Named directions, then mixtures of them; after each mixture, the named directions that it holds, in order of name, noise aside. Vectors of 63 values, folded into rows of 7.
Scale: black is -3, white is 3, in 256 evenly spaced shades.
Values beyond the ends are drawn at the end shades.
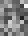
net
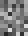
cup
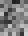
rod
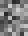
cup, rod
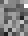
net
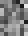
cup, net, rod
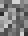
rod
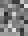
net, rod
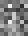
net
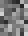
cup, net, rod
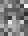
net
